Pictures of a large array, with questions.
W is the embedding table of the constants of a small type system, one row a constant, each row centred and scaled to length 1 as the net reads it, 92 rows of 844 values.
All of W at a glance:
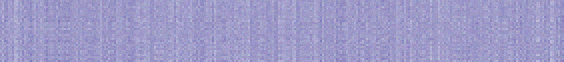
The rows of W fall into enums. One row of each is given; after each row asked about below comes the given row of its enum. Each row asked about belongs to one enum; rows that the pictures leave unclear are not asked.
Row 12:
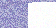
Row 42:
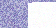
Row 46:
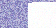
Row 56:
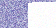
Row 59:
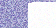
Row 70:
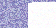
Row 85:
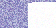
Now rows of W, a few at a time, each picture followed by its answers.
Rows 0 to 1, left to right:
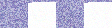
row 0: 70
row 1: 42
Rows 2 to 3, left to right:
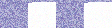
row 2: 12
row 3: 46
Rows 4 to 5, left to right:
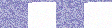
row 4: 12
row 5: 70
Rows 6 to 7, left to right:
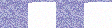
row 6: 12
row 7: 12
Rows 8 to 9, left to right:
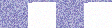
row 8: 42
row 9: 85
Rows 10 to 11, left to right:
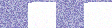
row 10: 59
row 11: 85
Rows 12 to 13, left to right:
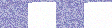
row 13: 70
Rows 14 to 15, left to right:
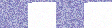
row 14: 85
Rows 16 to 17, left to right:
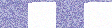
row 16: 12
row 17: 59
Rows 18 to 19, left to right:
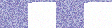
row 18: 85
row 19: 59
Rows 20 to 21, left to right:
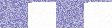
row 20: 70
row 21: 56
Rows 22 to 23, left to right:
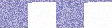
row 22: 85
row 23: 70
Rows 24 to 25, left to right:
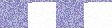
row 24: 85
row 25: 85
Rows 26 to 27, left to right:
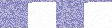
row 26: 12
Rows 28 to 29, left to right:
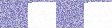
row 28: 46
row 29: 56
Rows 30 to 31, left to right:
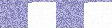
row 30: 46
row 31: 12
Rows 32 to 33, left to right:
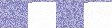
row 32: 12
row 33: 46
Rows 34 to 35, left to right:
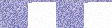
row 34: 42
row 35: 42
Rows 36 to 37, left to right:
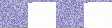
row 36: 42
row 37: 85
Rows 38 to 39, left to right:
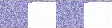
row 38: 59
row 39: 46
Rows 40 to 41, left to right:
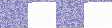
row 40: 46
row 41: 70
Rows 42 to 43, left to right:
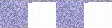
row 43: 42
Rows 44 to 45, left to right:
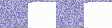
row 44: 59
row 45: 85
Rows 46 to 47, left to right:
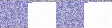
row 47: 70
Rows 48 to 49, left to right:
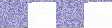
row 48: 85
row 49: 70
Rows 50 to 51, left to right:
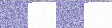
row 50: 46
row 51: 56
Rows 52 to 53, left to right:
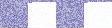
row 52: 42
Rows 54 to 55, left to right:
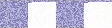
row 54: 70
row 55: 46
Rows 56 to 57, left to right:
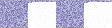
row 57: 59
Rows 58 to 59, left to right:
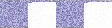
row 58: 85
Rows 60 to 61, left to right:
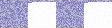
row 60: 46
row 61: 12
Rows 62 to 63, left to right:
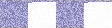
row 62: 12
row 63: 46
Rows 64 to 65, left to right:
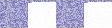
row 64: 70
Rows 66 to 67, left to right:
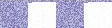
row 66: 42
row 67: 85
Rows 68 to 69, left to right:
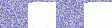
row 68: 59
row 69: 85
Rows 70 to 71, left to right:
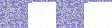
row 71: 70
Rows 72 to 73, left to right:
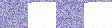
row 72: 85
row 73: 12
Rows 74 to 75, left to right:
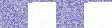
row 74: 42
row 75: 70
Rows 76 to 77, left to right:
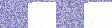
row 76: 59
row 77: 70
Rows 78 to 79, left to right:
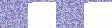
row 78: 46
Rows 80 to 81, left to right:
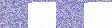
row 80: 70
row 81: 12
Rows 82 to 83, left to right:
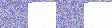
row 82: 12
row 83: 46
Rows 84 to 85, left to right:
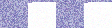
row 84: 42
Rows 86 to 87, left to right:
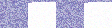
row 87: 12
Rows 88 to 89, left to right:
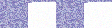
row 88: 70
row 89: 70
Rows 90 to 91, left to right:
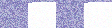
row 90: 12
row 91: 46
